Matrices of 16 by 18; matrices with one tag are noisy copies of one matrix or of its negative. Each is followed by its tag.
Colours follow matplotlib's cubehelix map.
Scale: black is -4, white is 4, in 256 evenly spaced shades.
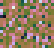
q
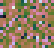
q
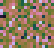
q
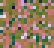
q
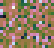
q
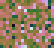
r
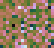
r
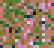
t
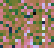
t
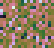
q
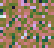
q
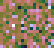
r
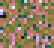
q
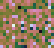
r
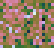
t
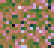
r
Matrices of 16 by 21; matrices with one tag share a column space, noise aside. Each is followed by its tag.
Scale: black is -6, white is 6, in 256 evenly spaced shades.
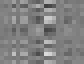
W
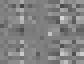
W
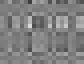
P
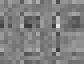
P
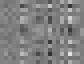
W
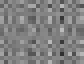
W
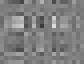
P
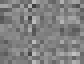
W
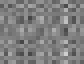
W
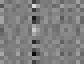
W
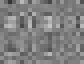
P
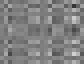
W
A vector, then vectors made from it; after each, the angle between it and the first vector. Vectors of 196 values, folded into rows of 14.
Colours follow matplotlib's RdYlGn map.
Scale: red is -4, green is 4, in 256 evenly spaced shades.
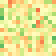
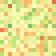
partly aligned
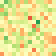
partly opposed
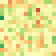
nearly parallel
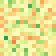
partly opposed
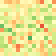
partly aligned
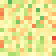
nearly opposite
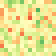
nearly opposite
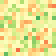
orthogonal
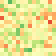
partly opposed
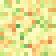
orthogonal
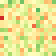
nearly opposite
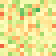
partly opposed
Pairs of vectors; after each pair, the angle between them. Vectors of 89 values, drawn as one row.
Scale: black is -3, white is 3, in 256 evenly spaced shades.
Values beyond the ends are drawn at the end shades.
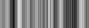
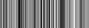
partly opposed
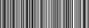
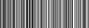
nearly parallel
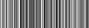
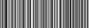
orthogonal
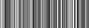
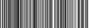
orthogonal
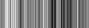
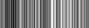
nearly opposite
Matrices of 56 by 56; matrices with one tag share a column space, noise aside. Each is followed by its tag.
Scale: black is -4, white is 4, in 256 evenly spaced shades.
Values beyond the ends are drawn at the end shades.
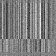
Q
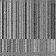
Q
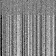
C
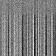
C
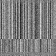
Q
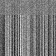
C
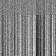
C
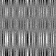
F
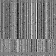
Q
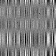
F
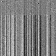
C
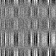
F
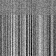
C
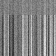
C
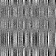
F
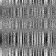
F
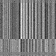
Q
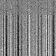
C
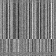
Q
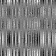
F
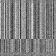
Q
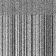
C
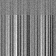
C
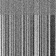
C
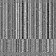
Q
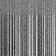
C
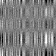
F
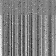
C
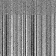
C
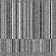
Q
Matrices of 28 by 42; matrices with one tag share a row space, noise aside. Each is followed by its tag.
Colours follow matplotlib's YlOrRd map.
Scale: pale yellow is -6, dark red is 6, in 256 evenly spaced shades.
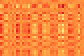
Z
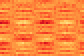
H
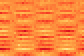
H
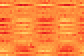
H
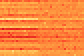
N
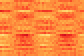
H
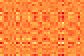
Z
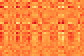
Z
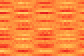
H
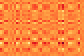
Z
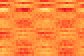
H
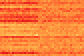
N
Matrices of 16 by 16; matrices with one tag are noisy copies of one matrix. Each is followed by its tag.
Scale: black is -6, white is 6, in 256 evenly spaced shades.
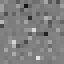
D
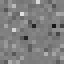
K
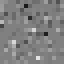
D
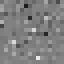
D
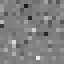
D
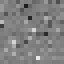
D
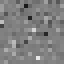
D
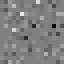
K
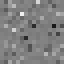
K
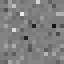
K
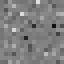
K
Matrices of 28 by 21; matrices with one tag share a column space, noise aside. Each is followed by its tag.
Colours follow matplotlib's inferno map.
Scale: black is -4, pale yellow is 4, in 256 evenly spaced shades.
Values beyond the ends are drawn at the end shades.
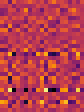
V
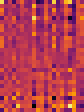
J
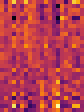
J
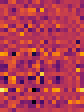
V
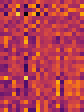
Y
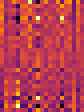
J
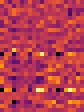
V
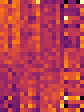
J
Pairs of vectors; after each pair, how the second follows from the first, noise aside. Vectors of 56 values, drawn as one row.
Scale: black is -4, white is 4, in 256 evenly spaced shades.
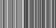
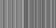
shrunk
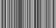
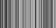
sign-scrambled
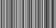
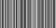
shuffled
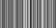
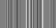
partly zeroed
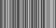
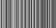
shuffled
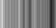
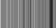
partly zeroed
